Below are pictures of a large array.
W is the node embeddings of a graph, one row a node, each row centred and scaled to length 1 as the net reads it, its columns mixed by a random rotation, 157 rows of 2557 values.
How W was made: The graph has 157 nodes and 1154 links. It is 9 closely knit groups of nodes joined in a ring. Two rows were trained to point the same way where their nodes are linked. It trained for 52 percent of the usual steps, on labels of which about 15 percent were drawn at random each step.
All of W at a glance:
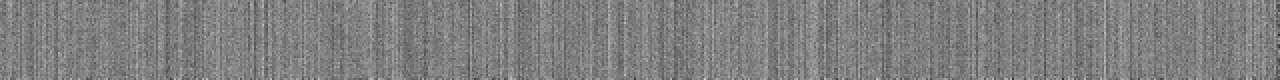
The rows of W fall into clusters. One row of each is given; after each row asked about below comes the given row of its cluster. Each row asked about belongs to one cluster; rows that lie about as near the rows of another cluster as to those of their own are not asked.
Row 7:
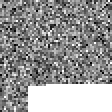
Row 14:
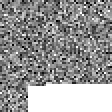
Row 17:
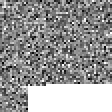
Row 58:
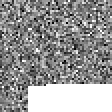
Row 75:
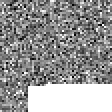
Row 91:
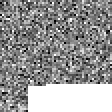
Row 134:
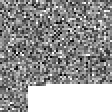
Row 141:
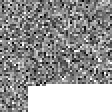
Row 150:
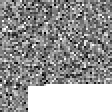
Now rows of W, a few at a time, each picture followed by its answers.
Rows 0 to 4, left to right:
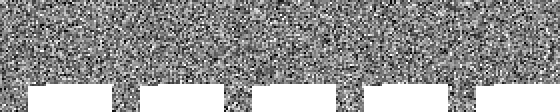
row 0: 134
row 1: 58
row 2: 7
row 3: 14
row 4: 91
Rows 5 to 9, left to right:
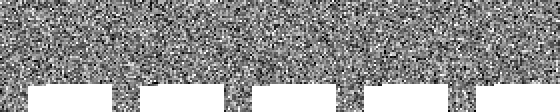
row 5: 7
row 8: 91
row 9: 91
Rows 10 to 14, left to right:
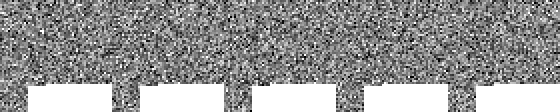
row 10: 14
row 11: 14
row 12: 91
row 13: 58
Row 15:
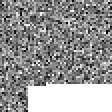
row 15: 91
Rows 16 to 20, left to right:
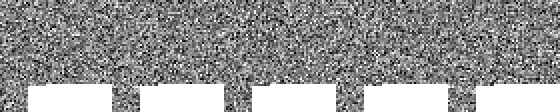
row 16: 7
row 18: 14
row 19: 17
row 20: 17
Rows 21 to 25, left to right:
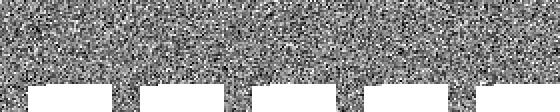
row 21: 141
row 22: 58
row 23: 75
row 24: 75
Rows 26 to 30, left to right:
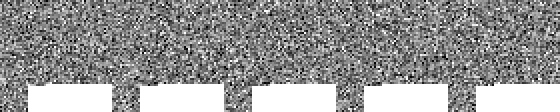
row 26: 58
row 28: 75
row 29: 134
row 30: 91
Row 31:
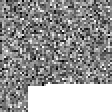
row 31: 75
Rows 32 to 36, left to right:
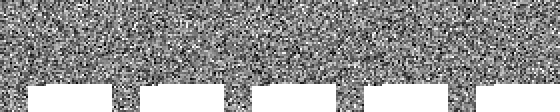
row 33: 141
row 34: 14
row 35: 91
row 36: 75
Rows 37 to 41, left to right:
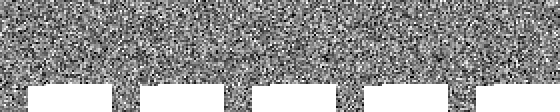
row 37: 150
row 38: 58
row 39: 58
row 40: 58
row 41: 141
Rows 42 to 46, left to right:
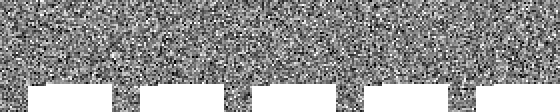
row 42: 134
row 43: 17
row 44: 14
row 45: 134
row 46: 150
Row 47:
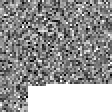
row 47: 14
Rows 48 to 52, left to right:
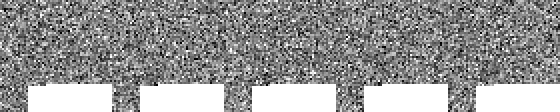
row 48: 134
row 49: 91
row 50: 75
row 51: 91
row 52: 7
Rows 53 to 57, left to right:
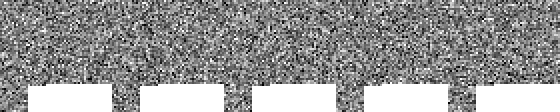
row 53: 17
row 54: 141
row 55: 91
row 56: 75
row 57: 17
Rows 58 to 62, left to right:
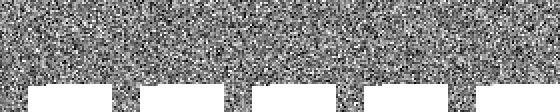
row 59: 14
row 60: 75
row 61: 141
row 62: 7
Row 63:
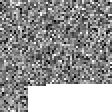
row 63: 91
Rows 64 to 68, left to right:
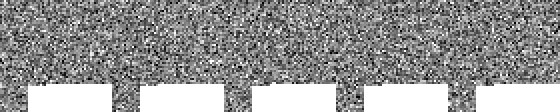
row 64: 17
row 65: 7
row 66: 14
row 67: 17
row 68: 91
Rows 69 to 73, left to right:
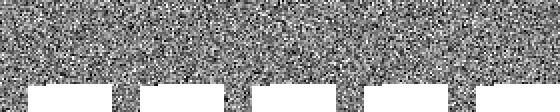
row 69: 17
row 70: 58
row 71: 14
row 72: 75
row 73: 17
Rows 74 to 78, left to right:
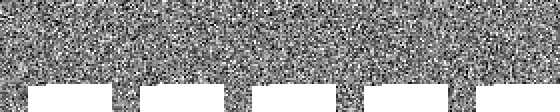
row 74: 14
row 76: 75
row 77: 141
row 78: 7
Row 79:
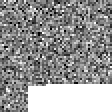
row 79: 7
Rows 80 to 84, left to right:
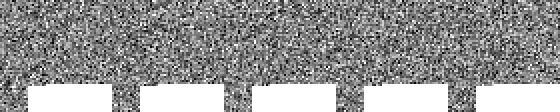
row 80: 150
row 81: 134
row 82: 75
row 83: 17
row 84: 7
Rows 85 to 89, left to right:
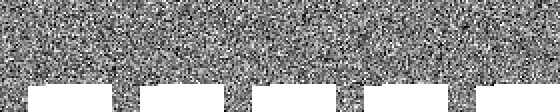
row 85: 7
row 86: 75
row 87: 58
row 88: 91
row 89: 58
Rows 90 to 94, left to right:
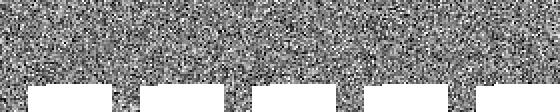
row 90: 141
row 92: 75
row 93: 58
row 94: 58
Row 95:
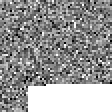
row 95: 141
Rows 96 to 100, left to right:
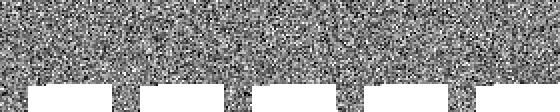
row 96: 91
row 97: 58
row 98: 7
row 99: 75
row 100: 14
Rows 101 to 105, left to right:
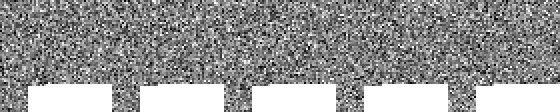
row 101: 75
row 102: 134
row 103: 150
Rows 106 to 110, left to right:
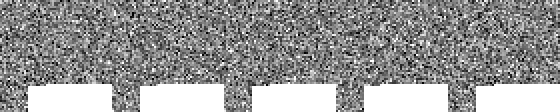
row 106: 141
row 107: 75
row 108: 75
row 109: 150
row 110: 141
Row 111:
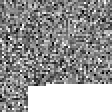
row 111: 141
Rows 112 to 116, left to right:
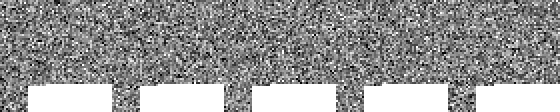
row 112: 7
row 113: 150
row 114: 58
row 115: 14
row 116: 17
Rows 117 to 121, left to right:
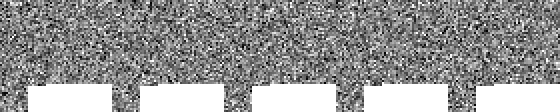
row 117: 91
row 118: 14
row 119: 134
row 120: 91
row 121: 141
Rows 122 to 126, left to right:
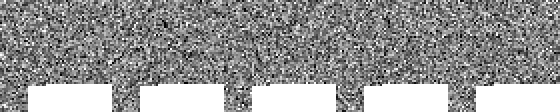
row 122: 17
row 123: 141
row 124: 150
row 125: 141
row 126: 14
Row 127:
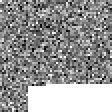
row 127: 134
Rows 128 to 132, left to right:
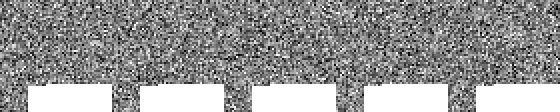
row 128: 58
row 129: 141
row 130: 134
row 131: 75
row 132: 7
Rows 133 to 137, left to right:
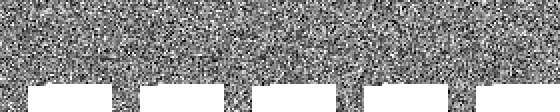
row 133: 134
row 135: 91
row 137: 7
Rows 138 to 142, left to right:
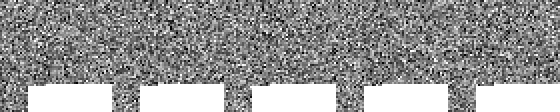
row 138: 7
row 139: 14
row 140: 14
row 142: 134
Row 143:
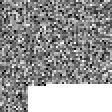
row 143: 91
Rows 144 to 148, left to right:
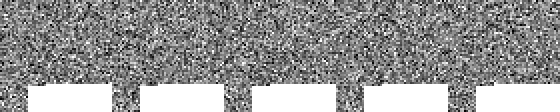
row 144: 14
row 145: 91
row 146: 141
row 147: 14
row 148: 134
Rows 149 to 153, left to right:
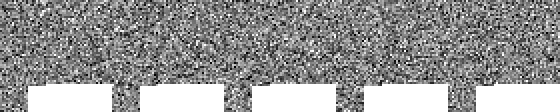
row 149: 134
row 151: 14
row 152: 17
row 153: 58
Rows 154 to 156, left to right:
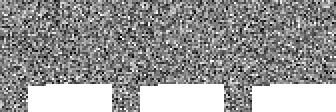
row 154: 14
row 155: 141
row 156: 141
